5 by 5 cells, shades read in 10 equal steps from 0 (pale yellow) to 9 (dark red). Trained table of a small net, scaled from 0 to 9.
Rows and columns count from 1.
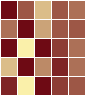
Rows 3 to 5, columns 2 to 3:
0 9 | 9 4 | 0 9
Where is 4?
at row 4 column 3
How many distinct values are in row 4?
5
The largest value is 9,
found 6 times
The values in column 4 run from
6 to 8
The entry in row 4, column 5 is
5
